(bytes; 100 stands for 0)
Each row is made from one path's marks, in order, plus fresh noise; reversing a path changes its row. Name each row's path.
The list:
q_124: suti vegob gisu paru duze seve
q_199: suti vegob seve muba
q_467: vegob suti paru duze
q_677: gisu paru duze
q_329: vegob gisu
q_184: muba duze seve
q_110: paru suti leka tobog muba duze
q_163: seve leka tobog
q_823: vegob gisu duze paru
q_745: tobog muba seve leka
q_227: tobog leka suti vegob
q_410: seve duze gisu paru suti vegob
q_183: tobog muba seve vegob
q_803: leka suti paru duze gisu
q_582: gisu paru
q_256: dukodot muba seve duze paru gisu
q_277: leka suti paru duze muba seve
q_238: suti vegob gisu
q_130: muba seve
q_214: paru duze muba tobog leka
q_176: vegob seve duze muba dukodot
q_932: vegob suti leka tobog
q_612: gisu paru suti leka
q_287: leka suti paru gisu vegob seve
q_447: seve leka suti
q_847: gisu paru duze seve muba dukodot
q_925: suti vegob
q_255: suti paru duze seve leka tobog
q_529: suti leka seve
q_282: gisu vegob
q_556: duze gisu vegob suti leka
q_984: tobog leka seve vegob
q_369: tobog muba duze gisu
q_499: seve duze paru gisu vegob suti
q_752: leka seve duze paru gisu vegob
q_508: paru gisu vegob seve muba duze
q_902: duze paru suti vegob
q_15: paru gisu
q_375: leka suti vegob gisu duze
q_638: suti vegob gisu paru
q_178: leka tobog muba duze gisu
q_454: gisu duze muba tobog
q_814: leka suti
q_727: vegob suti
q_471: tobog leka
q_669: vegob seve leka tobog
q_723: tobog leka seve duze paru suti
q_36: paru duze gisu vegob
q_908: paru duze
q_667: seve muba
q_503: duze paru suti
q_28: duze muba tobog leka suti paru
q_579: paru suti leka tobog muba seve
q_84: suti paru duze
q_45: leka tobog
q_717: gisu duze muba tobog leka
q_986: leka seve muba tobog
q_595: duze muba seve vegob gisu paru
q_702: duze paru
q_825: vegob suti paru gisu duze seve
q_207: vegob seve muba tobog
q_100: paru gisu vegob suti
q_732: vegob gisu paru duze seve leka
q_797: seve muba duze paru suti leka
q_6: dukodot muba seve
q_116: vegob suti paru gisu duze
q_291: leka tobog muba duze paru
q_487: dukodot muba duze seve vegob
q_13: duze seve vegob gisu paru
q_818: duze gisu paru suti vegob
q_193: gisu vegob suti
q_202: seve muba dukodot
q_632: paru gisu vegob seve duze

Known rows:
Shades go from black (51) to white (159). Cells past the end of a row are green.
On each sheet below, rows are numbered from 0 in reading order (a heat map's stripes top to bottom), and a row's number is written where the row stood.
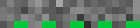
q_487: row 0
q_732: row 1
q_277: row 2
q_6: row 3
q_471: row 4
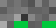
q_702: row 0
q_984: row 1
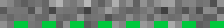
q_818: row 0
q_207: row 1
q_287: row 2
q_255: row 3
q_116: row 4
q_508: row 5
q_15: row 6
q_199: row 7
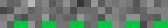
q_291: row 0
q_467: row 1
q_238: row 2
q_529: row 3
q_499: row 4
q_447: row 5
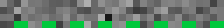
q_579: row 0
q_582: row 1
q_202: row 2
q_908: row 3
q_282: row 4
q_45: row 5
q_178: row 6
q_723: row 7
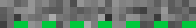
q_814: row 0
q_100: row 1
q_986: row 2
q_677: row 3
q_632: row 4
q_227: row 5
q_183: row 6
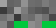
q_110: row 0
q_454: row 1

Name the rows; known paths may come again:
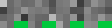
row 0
q_84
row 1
q_727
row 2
q_823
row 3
q_752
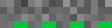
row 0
q_638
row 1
q_124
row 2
q_529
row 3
q_986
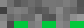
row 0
q_902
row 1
q_717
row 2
q_499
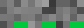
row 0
q_163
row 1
q_329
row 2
q_202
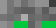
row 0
q_100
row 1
q_375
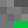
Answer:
q_410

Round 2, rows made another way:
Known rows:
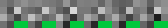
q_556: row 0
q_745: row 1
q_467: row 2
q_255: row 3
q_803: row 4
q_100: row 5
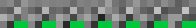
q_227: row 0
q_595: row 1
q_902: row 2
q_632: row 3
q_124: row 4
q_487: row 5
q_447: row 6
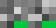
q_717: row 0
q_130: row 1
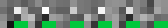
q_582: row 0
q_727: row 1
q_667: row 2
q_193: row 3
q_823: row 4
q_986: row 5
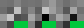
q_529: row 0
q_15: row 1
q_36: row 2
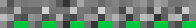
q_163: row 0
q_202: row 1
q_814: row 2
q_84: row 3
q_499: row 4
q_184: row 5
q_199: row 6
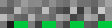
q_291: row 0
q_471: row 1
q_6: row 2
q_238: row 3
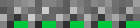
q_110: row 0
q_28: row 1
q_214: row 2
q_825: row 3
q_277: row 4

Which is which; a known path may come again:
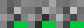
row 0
q_752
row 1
q_508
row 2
q_818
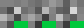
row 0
q_176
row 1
q_124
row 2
q_454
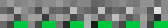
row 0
q_183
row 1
q_13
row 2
q_723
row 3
q_503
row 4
q_745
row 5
q_823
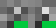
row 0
q_487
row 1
q_677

